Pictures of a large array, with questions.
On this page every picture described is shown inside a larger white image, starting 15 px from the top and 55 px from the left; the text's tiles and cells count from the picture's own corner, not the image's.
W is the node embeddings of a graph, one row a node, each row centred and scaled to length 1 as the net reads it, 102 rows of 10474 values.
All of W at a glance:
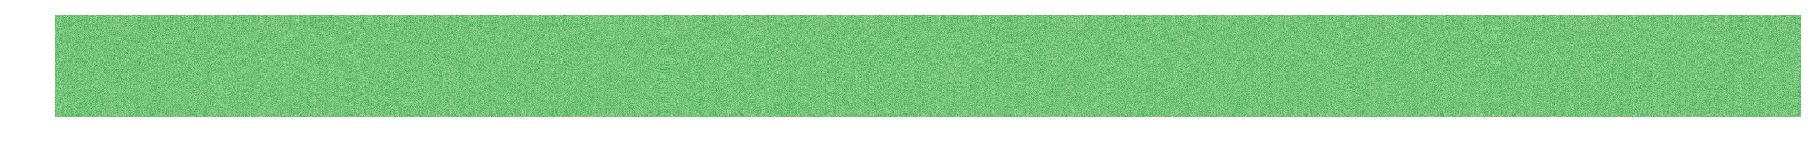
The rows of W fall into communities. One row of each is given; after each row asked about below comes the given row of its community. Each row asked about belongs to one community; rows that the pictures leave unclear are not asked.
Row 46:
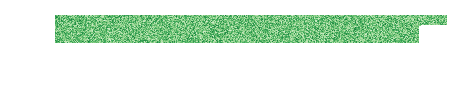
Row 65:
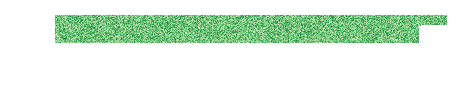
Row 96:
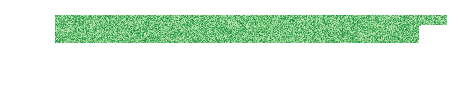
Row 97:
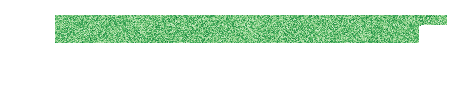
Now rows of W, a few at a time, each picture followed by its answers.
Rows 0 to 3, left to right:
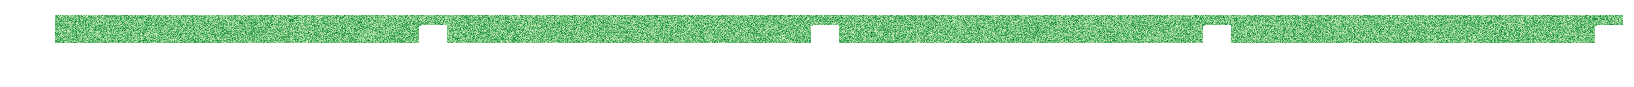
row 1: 65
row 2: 46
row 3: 96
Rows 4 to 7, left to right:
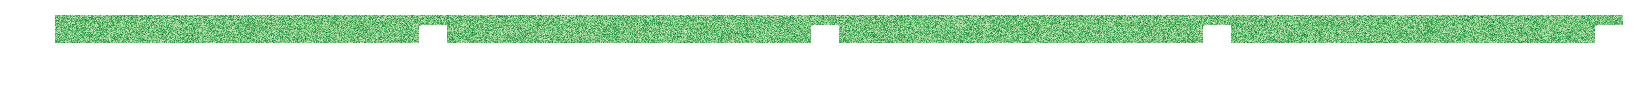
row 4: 46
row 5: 46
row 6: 46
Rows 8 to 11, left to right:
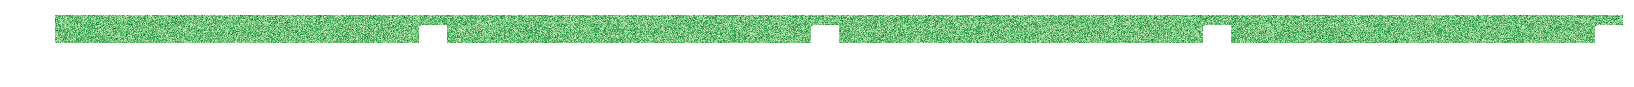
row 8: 65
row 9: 96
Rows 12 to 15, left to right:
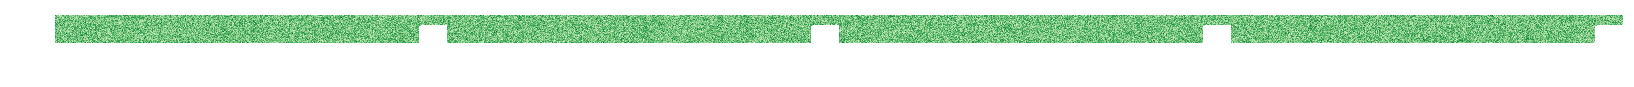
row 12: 46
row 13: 46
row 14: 96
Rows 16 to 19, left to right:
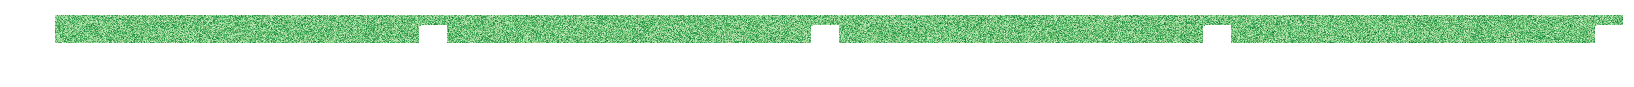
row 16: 65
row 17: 46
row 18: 65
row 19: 46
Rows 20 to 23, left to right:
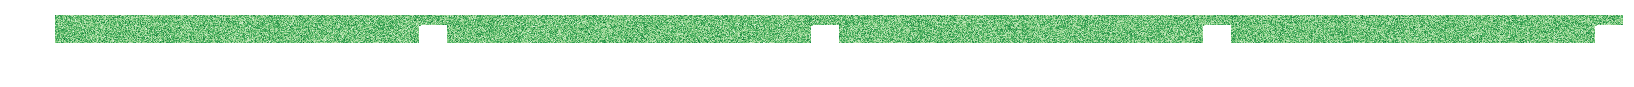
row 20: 97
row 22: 96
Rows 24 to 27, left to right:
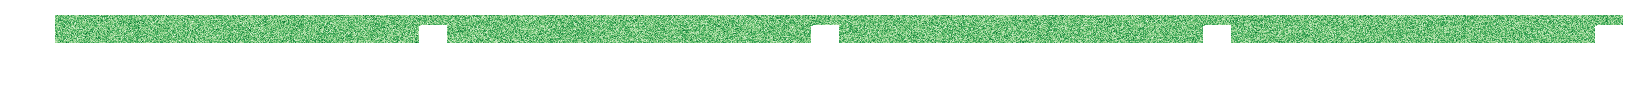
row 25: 97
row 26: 46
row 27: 46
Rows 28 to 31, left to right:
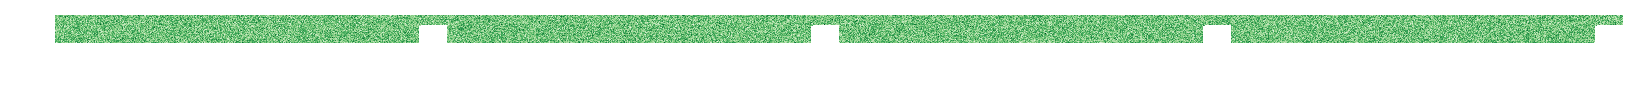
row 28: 96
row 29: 97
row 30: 65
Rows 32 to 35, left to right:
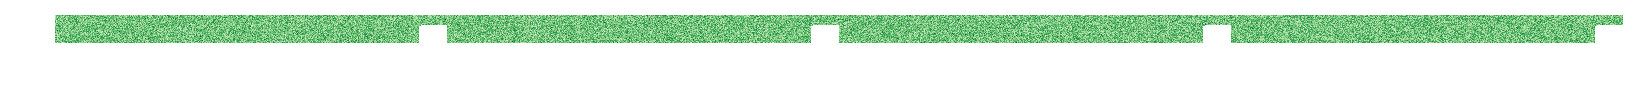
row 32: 65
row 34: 97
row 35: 46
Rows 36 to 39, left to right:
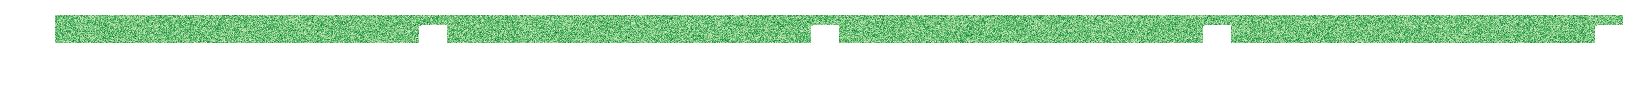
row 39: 96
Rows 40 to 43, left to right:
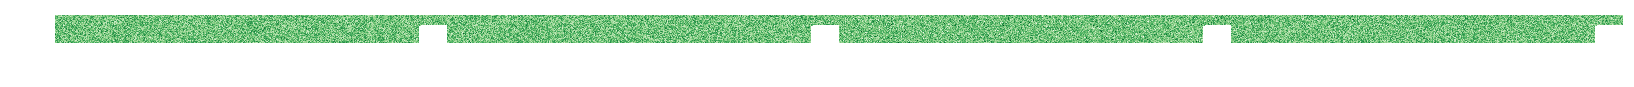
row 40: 46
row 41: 96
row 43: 46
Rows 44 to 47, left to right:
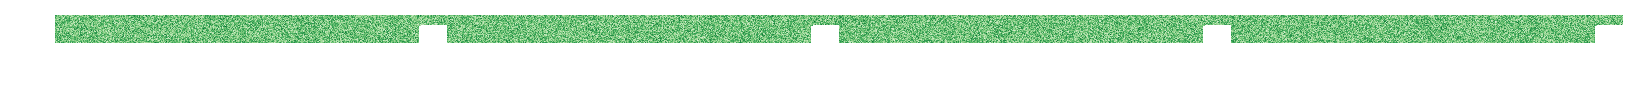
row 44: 46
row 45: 65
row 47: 46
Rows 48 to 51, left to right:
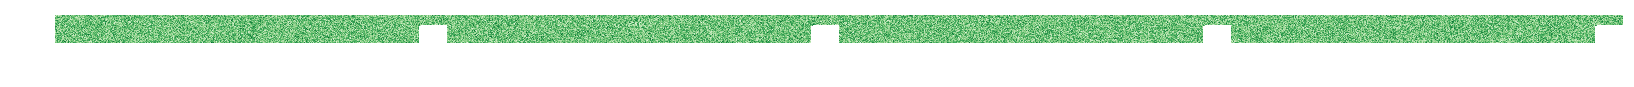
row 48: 46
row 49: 97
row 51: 65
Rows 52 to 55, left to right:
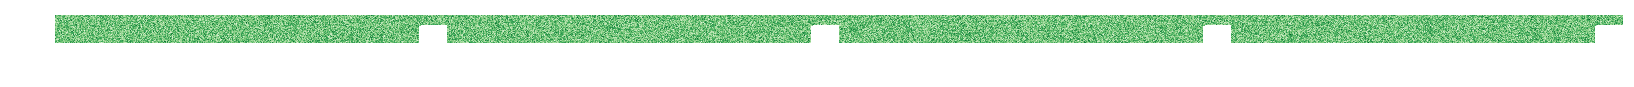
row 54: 97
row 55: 46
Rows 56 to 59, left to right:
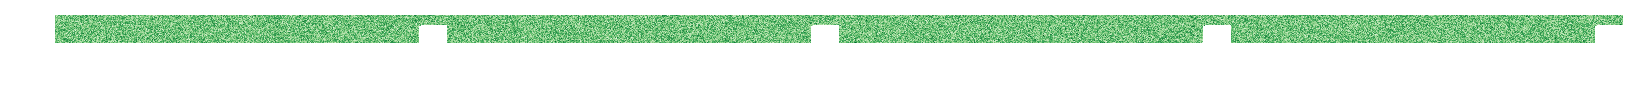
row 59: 46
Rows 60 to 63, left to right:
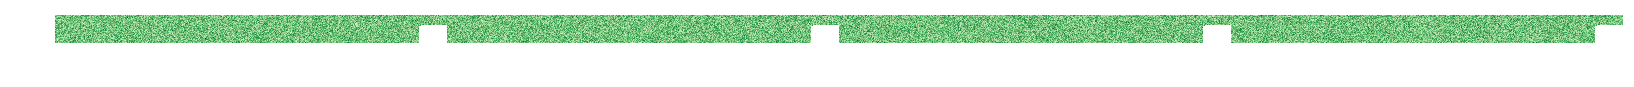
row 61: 96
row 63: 97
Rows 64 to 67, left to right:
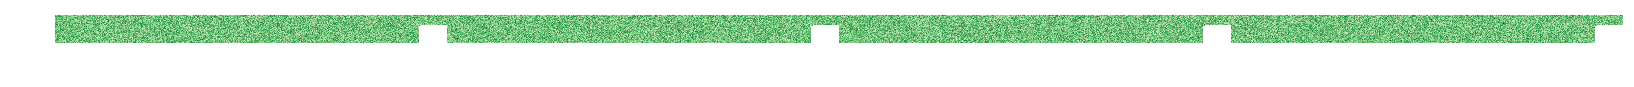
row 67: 96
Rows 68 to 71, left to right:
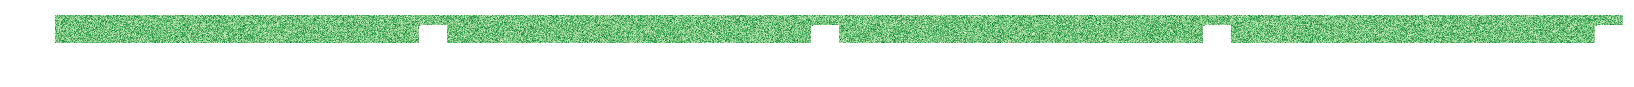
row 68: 96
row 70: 65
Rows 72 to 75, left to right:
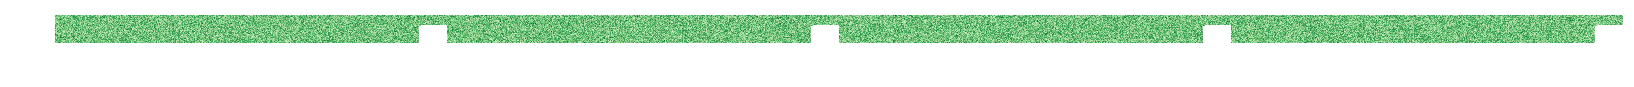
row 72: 96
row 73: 97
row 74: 65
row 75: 96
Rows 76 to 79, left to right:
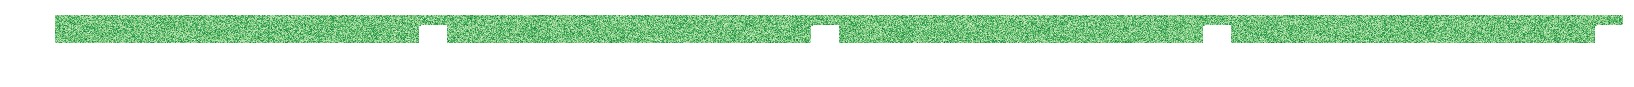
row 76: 65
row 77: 96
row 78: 97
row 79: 46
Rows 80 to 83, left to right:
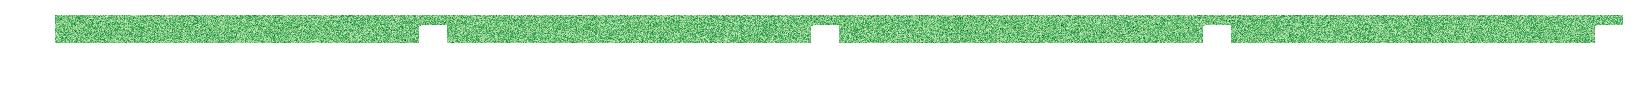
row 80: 65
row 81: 65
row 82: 97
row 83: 46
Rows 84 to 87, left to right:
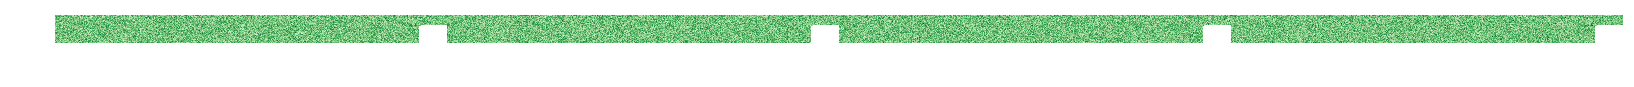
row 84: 97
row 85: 96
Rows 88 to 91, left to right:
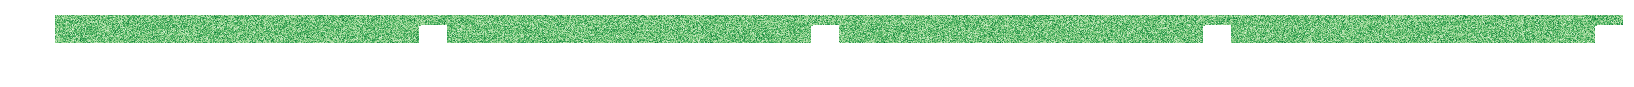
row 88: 65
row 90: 65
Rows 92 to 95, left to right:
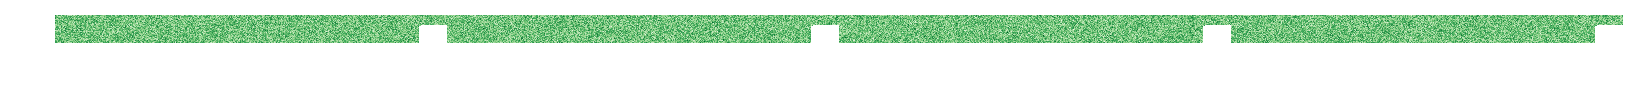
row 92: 46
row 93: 65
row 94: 96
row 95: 97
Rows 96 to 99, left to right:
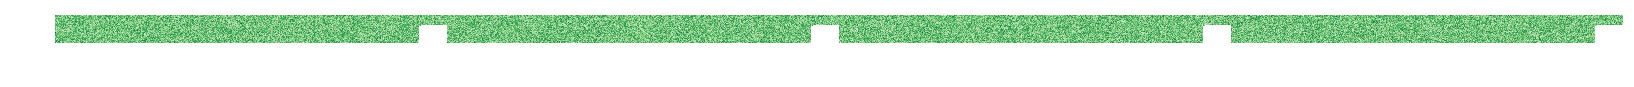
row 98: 96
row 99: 96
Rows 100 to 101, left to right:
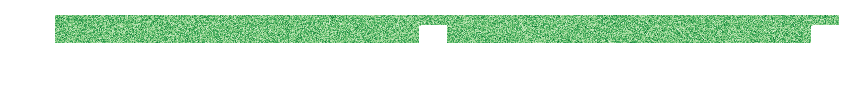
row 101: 46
